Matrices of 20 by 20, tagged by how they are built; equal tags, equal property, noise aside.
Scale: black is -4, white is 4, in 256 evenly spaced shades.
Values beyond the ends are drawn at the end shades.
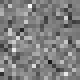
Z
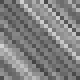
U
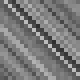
U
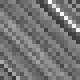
U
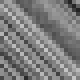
U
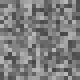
Z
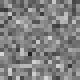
Z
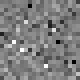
Z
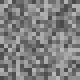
Z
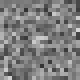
Z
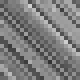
U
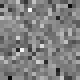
Z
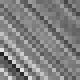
U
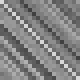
U
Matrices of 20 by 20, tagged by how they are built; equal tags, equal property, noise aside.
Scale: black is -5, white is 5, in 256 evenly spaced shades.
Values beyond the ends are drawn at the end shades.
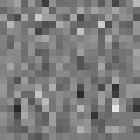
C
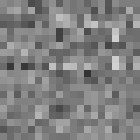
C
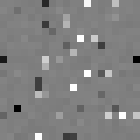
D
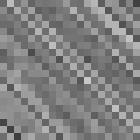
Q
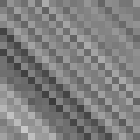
Q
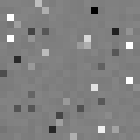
D
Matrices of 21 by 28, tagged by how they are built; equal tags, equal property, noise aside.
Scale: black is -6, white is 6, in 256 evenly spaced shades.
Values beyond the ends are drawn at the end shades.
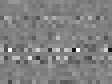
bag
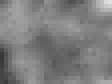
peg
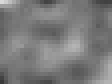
peg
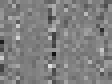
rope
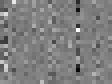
rope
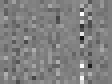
rope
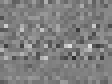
bag
